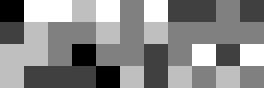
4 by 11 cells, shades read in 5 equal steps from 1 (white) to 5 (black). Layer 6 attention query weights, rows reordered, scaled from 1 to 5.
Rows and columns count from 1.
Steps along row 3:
same up up down same up down down up down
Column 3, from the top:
1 3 3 4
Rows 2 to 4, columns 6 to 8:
3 2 3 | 3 4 3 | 2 4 2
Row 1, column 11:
4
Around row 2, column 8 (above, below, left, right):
4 3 2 3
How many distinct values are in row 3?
5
